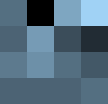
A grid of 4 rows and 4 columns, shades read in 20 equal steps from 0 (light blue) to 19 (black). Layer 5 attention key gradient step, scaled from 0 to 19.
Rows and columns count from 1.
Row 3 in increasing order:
6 8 9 11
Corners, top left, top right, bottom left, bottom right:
9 0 10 9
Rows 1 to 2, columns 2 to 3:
19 4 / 5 12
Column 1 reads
9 10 8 10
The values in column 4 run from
0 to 15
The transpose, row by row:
9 10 8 10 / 19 5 6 10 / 4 12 9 10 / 0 15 11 9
